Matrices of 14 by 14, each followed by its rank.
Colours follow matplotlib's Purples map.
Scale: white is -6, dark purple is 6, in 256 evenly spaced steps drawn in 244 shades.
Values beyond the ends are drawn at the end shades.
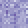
three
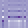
one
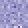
three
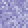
full rank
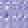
two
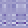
one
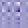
one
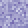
full rank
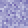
full rank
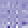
two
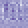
three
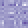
two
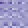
two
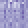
three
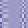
one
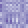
two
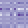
one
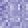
three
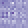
three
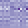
two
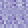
three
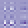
one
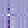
one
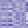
two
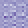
two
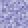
full rank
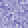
full rank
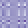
one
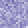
full rank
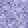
full rank
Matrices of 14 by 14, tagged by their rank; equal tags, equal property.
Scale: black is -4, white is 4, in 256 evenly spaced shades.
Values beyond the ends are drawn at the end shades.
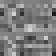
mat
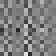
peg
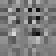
peg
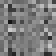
mat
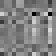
peg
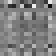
peg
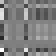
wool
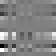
wool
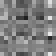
peg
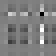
wool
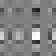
wool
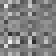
peg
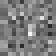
mat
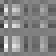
wool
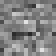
mat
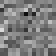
mat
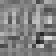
mat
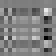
wool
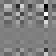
wool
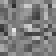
mat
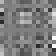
peg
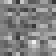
mat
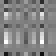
wool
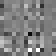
peg
